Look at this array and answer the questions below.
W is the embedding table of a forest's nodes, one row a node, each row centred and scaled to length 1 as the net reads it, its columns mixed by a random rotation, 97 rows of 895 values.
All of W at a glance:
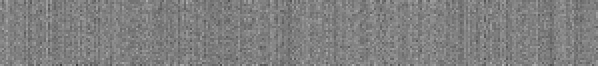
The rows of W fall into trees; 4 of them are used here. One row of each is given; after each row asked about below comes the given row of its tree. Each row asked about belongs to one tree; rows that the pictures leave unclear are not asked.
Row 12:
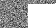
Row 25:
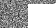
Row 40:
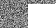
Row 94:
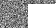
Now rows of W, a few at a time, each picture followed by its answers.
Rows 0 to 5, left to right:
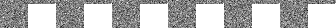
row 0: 94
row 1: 94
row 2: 94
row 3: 94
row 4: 25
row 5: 94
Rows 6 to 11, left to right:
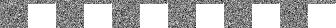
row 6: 12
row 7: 94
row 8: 12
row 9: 94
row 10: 94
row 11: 12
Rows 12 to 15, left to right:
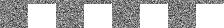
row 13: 94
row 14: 12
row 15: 40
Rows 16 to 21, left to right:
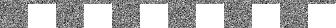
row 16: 40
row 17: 12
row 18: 25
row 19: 12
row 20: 40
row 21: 94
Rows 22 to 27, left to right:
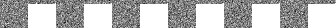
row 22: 94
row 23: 12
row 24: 94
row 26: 12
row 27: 94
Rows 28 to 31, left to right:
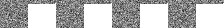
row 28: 25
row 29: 94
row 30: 94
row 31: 94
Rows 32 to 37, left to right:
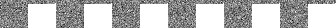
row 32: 40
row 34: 40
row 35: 12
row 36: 12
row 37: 40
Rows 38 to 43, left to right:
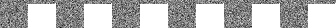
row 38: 12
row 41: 12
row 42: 12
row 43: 12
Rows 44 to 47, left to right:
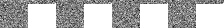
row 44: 40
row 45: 40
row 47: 94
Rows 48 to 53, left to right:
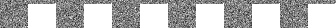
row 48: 25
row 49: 12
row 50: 94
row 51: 12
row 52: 94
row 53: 25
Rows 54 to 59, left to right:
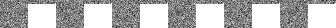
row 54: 94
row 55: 40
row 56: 94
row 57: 12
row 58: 94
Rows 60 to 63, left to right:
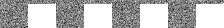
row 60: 12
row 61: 12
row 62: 40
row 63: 40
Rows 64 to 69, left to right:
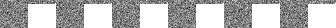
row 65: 40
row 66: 12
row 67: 40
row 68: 94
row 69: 25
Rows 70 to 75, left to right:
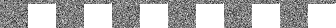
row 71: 25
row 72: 12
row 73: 12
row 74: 12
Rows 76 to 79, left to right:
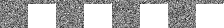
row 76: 94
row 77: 94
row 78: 40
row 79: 12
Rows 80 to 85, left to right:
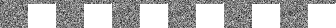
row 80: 12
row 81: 94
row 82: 12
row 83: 12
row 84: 94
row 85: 12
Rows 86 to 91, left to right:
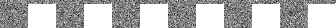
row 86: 40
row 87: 94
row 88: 94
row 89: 25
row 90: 40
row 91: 12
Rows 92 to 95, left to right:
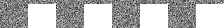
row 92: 25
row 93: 40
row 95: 40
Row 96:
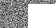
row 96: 25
